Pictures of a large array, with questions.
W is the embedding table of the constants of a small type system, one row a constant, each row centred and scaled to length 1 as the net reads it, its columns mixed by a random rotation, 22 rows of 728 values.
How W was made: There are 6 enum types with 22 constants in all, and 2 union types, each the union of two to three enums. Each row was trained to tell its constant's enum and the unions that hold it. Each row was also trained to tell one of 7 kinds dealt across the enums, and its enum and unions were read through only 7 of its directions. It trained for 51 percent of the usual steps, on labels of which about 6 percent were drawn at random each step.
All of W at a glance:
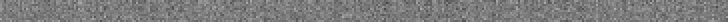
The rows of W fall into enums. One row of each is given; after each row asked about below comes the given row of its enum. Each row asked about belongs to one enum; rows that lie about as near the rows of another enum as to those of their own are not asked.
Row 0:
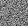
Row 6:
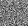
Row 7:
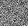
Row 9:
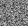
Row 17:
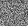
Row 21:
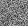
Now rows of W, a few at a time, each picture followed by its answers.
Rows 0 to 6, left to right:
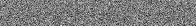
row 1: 0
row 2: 6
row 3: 0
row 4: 21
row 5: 0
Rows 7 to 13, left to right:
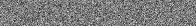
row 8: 6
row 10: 6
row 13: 21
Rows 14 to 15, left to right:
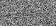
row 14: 0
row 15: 21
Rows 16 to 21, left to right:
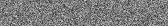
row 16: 0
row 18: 21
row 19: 6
